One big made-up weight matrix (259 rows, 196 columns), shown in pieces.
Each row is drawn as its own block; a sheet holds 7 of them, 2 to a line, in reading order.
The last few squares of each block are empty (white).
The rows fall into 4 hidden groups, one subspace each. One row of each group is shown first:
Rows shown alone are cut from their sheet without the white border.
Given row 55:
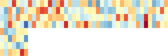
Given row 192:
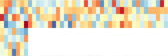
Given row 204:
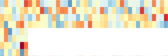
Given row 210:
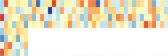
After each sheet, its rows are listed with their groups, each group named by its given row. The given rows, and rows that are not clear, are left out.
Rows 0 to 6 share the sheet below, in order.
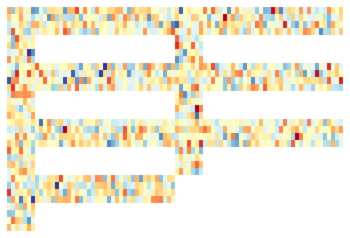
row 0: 204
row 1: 210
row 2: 192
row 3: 204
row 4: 55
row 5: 210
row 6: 210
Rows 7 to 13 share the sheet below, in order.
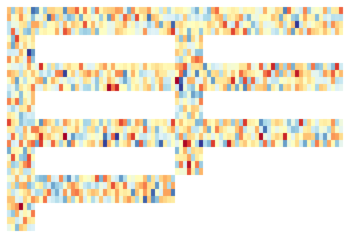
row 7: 204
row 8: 210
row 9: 55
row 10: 192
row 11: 210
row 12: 192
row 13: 55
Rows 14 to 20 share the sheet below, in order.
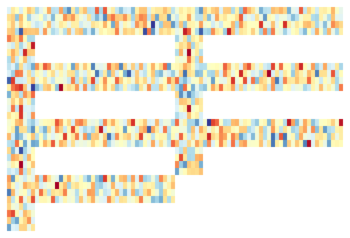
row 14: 55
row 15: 192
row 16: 192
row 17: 192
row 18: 192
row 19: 210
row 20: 210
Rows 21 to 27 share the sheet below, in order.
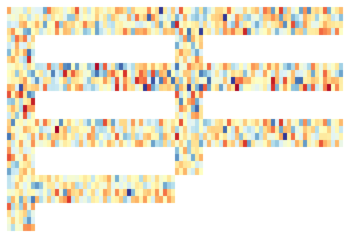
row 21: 204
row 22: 210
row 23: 55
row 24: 210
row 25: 210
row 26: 210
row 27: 210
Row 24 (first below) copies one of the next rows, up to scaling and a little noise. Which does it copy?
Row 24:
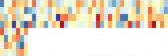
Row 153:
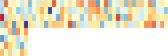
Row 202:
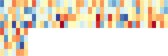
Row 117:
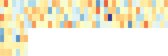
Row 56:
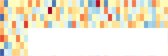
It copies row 202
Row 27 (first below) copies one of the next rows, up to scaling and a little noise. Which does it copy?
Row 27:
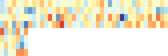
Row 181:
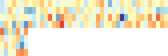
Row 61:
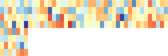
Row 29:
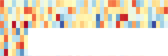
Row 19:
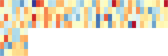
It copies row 181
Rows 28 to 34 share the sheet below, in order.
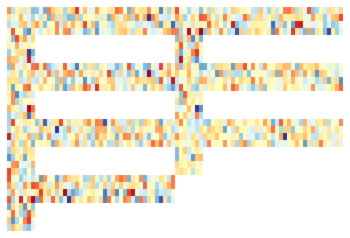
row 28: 204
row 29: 210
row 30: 204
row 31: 204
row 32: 210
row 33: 210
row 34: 210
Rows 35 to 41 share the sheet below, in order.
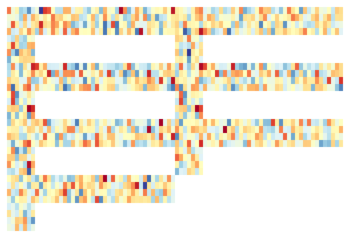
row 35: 210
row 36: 192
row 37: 204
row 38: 204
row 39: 204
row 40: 210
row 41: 192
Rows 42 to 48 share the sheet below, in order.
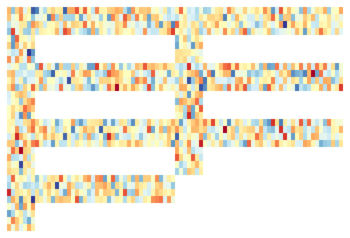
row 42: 204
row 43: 210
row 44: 55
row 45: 192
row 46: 192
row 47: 210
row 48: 210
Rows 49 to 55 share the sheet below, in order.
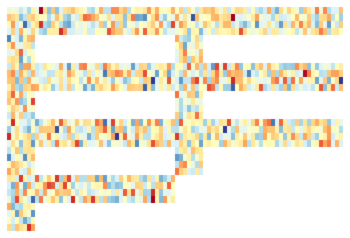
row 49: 55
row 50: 55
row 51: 55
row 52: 55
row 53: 210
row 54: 210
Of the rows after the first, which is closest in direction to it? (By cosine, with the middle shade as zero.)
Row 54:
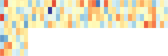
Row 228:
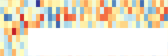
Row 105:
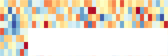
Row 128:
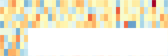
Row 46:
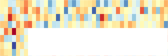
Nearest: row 105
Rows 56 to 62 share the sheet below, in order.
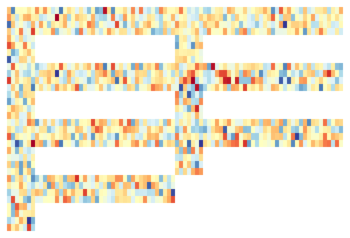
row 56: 210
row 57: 210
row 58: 210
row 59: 55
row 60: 192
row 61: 210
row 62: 204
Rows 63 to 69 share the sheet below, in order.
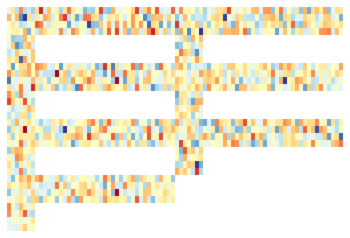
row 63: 55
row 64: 210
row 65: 210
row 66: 210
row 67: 55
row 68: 204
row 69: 210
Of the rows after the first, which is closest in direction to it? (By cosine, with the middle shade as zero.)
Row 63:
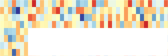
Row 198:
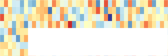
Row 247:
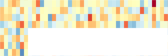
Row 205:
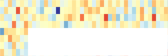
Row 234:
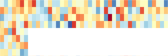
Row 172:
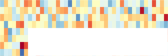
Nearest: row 198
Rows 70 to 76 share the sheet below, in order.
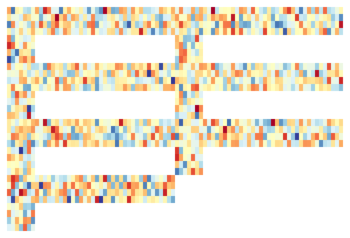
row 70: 210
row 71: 55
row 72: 204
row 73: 204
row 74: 55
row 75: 210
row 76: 192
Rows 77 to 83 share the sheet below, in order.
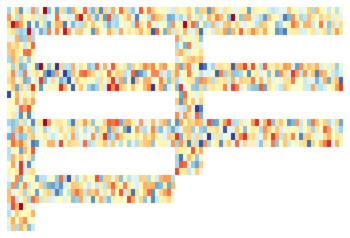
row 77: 55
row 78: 55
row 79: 55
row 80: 204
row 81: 192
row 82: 210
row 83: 55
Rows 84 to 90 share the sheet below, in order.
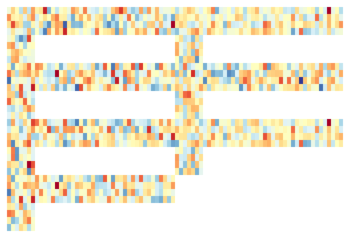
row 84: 55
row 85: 204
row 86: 210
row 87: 55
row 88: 204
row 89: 204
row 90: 210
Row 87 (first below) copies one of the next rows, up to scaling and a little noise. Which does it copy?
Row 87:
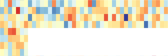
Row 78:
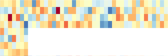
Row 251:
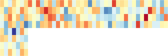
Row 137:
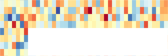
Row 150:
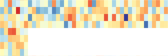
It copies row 150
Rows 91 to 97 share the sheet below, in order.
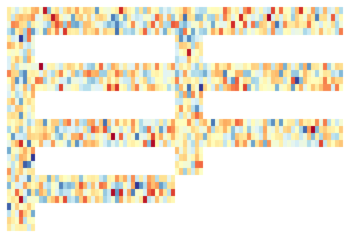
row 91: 55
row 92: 192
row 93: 55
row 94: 210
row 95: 55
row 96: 192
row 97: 55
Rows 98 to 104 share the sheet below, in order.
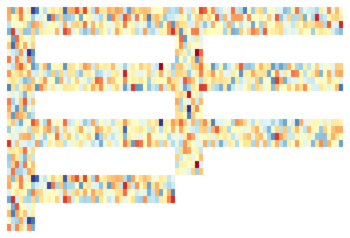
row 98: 204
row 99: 204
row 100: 204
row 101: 192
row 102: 204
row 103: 192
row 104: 204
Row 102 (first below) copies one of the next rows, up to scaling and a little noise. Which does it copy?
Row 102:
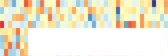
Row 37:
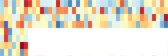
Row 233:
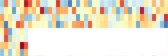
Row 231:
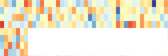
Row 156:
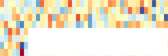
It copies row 231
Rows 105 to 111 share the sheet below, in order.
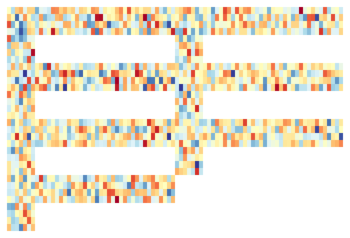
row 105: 192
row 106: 192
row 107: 55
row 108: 55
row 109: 55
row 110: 204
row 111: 55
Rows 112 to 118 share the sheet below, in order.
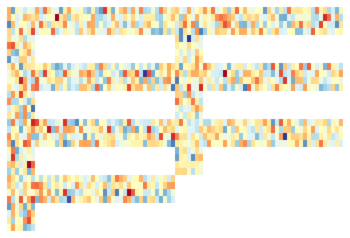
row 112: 210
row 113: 55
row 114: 192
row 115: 210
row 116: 204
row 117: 210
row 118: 210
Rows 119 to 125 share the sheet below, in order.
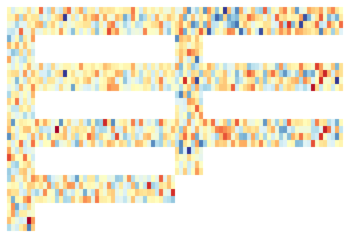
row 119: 55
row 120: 55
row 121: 55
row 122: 55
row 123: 210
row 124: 55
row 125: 204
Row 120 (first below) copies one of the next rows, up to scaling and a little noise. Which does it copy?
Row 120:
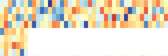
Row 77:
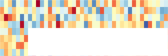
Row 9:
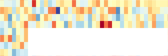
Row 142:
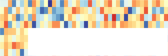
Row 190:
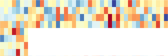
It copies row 142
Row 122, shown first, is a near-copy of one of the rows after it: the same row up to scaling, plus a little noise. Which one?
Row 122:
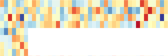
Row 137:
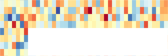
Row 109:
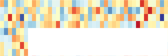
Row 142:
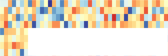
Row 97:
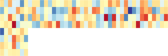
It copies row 109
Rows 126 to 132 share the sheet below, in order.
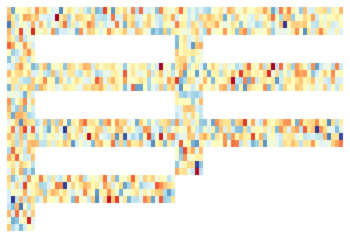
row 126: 210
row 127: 210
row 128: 204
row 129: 192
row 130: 55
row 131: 204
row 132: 55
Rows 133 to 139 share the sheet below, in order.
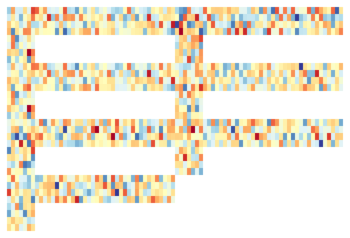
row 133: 204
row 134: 192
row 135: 204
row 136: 192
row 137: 55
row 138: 55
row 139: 210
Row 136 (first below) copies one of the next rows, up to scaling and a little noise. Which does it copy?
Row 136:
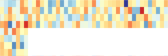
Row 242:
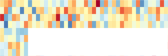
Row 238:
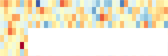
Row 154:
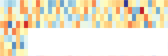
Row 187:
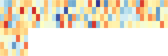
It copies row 154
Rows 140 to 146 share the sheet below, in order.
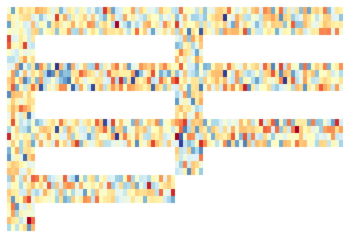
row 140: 210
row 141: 210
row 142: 55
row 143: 210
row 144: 210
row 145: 192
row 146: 204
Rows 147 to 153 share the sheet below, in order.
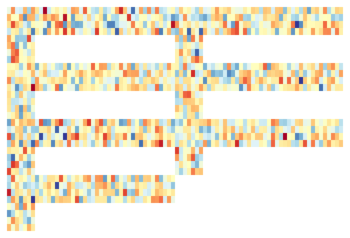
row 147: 55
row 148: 210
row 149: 192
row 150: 55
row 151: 210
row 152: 210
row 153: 210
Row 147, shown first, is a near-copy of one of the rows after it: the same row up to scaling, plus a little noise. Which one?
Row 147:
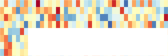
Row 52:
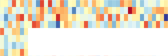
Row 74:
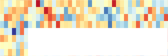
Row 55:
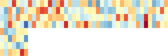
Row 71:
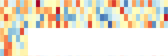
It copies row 71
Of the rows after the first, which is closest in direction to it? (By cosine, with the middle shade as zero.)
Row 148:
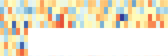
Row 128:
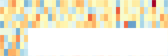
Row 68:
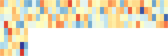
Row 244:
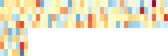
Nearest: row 68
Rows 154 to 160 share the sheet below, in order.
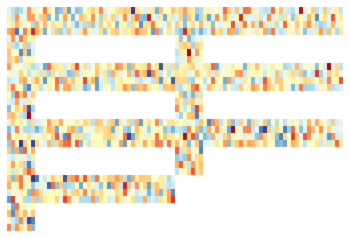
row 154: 192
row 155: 192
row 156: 204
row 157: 204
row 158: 210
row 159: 55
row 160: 204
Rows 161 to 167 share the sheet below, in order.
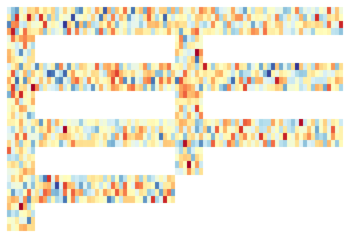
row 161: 192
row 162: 204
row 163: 55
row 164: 192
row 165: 55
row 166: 192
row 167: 55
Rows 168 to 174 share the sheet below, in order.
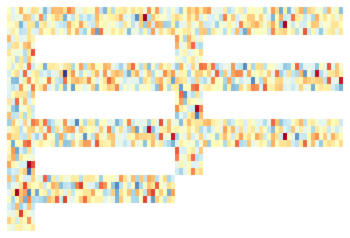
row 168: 192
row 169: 210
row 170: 55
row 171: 204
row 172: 204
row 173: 210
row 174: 55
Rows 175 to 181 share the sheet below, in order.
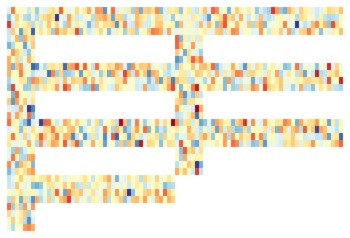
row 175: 210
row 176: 210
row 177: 204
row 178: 204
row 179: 210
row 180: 204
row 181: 210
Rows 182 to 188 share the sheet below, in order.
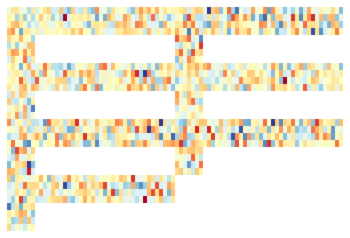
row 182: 55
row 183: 55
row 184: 192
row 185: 210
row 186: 204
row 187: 192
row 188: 55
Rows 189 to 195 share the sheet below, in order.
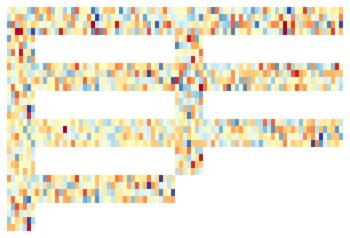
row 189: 192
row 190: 55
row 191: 204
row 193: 55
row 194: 55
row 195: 204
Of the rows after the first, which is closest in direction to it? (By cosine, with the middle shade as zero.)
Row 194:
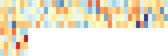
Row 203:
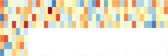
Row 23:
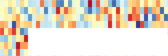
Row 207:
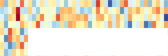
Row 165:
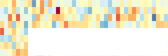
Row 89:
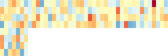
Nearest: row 23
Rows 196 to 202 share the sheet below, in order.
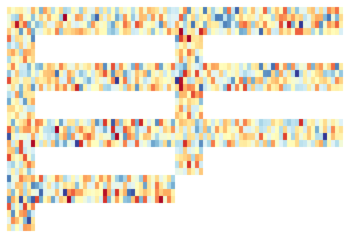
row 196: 55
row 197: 55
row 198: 210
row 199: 192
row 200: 210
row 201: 192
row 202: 210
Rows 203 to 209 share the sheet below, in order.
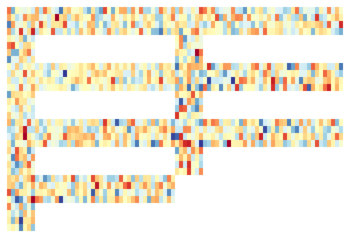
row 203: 210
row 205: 55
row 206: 210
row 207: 55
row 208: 192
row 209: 192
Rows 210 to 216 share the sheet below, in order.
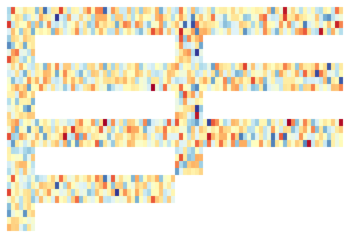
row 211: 55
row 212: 55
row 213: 204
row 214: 192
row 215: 210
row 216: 210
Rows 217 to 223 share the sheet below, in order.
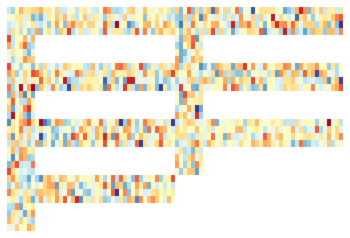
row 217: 210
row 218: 55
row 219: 210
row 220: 204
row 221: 210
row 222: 204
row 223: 210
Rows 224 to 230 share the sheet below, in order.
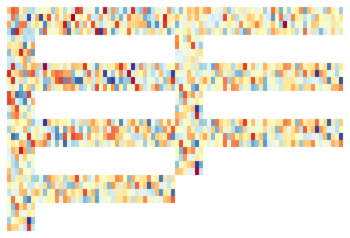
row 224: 192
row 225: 210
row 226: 55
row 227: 204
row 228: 55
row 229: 204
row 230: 204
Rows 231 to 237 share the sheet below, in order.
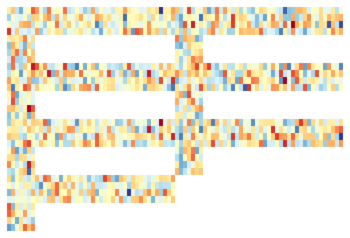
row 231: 204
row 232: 55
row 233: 204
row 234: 210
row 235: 204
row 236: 55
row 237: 210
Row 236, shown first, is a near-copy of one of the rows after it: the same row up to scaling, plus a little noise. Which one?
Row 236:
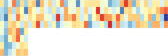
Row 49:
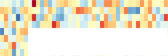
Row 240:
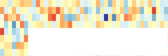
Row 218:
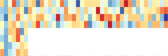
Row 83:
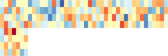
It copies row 218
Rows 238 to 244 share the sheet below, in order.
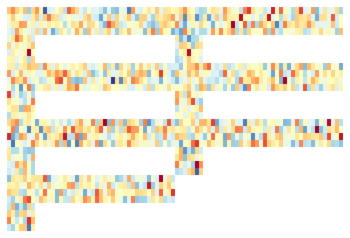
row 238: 192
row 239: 192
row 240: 55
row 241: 210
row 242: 192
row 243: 204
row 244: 204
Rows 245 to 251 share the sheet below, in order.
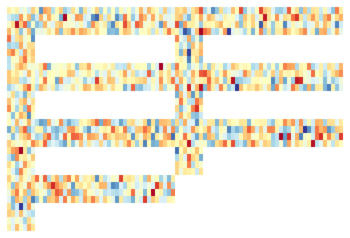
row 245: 55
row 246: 192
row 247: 204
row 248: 210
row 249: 55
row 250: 55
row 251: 55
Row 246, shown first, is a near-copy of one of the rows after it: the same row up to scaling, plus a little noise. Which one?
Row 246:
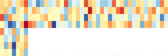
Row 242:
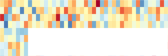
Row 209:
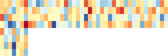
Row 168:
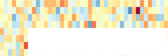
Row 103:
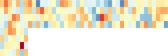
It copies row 209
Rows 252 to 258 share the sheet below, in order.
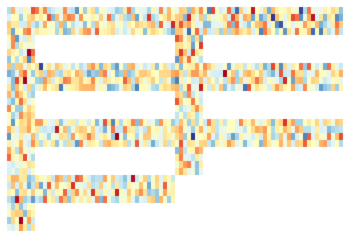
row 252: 204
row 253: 55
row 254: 55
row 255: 210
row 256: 210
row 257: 55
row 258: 192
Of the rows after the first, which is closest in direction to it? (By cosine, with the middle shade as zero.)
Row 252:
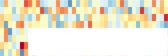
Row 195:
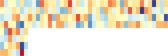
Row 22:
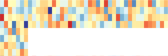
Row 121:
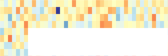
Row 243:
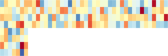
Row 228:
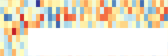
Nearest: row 243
